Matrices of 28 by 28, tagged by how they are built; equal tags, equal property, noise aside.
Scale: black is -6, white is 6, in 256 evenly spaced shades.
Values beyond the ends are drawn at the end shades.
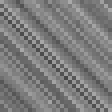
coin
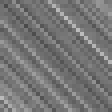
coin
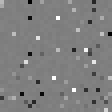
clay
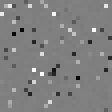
clay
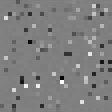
clay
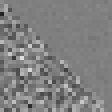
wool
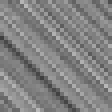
coin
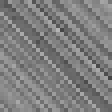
coin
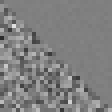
wool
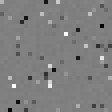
clay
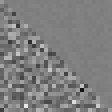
wool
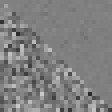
wool
